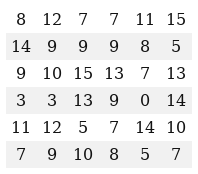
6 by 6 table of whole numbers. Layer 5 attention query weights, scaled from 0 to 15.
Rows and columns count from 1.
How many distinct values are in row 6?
5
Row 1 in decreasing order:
15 12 11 8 7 7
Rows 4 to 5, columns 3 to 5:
13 9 0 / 5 7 14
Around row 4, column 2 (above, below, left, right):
10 12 3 13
